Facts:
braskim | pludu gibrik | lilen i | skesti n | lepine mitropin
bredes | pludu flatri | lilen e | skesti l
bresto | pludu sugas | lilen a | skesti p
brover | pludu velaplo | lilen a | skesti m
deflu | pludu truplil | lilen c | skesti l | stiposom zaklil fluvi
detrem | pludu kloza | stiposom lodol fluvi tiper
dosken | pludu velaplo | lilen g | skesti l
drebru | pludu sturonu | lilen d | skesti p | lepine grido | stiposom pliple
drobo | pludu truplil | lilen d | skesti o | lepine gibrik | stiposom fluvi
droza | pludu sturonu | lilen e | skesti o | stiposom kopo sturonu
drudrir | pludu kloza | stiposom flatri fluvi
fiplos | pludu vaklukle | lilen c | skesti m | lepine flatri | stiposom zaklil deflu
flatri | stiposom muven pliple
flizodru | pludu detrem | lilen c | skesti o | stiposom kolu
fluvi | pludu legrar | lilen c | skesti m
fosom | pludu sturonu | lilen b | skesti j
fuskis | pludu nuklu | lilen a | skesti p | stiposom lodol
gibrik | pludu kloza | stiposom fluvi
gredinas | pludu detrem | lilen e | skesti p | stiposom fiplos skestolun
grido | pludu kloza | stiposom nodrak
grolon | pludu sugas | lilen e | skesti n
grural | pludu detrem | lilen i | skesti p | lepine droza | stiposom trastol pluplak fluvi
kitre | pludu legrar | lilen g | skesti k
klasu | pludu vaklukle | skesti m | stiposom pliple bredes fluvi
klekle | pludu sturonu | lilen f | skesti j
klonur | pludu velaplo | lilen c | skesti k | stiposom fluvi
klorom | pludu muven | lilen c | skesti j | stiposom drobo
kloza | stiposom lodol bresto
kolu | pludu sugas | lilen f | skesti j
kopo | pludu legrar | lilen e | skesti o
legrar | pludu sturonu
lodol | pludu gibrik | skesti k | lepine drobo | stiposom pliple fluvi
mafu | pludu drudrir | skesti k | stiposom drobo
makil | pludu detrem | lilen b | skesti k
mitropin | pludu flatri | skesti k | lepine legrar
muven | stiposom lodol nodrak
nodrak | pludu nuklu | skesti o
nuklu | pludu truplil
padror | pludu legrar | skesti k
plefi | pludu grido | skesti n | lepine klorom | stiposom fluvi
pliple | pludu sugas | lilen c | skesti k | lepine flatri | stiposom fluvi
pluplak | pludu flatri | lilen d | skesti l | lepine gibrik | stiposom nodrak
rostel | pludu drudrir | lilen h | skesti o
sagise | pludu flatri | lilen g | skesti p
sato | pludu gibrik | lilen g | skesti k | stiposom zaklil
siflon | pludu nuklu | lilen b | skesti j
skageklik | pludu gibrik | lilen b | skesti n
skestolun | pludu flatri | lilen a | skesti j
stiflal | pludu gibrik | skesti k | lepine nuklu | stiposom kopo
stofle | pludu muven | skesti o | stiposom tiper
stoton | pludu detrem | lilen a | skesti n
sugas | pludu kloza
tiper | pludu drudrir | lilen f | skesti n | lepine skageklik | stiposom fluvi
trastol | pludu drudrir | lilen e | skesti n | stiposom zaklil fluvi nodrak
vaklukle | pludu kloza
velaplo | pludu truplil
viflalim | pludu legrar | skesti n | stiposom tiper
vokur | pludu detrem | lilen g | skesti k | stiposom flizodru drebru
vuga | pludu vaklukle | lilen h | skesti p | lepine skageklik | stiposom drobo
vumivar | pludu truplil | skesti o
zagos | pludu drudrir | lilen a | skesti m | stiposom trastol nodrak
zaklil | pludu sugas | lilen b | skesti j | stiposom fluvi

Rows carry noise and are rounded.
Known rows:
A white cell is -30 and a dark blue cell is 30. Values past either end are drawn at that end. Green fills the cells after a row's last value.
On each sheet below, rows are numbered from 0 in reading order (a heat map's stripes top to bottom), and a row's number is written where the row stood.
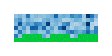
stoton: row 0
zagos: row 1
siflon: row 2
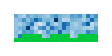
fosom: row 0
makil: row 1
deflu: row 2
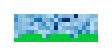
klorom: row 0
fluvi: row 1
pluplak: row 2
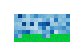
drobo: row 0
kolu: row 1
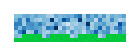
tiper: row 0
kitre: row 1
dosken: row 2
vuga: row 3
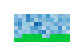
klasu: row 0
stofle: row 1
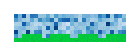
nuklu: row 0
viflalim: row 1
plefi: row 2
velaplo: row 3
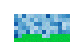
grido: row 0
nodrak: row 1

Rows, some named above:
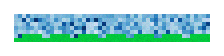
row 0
droza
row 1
vuga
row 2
legrar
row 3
bresto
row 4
muven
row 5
flatri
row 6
rostel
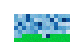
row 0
skageklik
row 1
kopo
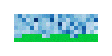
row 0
bredes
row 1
dosken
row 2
sturonu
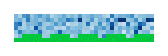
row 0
fiplos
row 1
mitropin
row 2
sagise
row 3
fluvi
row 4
klekle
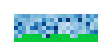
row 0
bresto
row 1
legrar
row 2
dosken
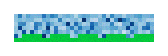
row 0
lodol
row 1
gibrik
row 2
makil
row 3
droza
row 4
bresto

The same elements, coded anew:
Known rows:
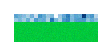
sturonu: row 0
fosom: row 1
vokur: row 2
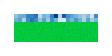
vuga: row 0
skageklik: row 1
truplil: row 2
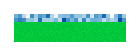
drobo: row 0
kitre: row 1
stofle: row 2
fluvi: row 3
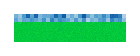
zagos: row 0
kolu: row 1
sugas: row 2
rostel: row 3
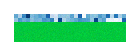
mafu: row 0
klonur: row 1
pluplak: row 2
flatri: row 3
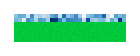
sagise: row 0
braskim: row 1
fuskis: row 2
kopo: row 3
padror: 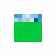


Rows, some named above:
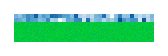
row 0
bresto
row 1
gibrik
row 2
dosken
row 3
fluvi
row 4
dosken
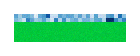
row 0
mitropin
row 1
droza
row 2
muven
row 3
braskim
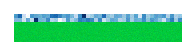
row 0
kopo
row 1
gibrik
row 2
plefi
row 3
klorom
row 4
skestolun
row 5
bredes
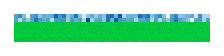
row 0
klekle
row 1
gredinas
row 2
deflu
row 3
tiper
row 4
gredinas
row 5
klekle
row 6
sagise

